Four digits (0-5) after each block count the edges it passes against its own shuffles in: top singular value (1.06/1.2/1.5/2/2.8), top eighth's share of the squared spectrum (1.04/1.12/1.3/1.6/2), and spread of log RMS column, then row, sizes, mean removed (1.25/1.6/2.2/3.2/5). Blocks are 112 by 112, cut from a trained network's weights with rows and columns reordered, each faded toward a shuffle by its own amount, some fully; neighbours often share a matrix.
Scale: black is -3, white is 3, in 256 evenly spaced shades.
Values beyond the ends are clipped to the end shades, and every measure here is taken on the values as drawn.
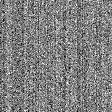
3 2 1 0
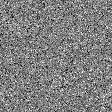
0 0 0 0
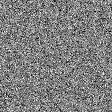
0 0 0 0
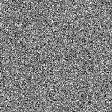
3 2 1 1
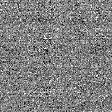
2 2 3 0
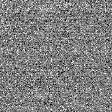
2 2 2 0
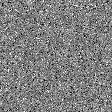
0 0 0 0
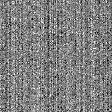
4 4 2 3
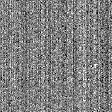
4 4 2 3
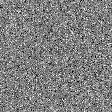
0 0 0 0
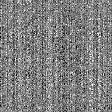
4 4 2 3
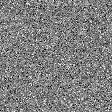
0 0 0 0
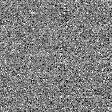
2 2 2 0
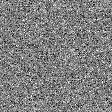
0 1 0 0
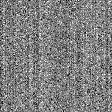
3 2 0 1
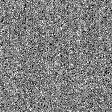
1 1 0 0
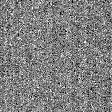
2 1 0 0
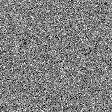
1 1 0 1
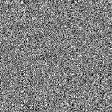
4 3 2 1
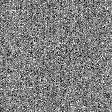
1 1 0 0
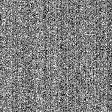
3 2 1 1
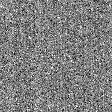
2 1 0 0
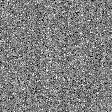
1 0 0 0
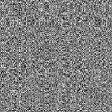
4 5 3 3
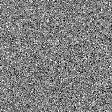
1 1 0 0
